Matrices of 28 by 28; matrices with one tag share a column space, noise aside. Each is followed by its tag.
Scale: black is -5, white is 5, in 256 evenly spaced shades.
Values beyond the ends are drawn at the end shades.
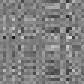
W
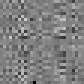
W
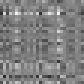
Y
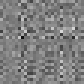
W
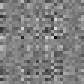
W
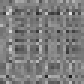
Y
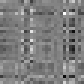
Y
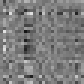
Y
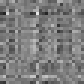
Y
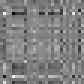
Y
